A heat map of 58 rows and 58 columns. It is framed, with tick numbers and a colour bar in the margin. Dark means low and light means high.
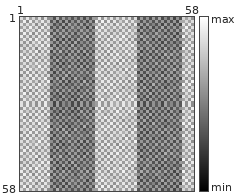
Slope: none. Mirror symmetry: top to bottom. Stripes: upright, repeating 2 times.
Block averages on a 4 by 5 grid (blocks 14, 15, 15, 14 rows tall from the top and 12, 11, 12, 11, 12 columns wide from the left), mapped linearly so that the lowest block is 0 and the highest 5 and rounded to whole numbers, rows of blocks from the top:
50522
50522
50522
50522
